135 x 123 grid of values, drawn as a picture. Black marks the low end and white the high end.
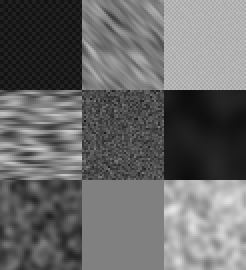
The table splits into 3 rows of 3 panels. Panel 1,1: very low, checkered, faint in contrast. Panel 1,2: middling, slanting down to the right. Panel 1,3: high, checkered, faint in contrast. Panel 2,1: middling, streaked across, strong in contrast. Panel 2,2: low, fine-grained. Panel 2,3: very low, smooth, faint in contrast. Panel 3,1: low, blotchy. Panel 3,2: middling, flat. Panel 3,3: high, blotchy.
